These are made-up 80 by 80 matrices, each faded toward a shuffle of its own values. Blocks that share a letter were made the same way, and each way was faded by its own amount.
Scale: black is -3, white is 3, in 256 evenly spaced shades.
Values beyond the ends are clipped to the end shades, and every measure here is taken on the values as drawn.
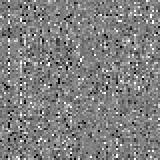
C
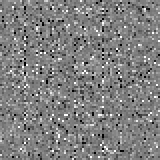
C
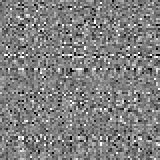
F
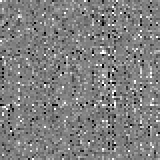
C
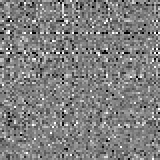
F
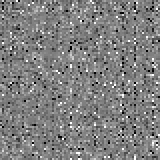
C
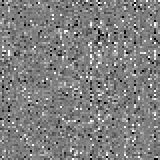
C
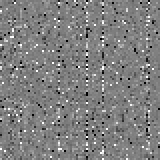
C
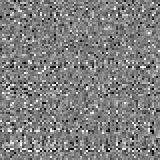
F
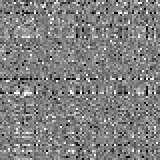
F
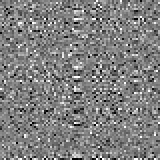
F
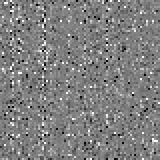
C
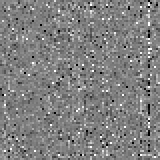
C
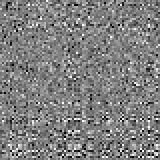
F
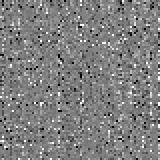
C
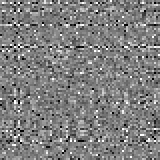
F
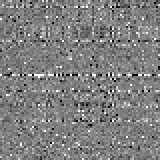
F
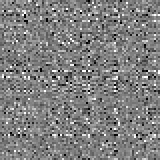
F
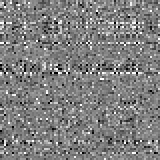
F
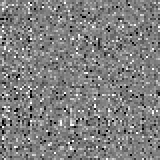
C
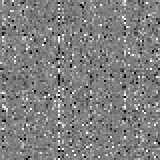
C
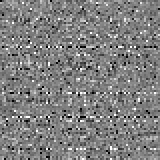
F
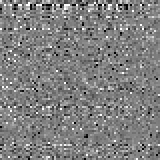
F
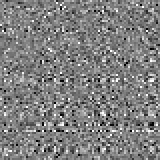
F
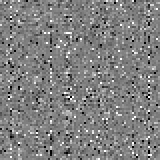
C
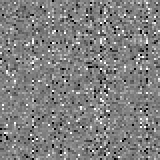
C
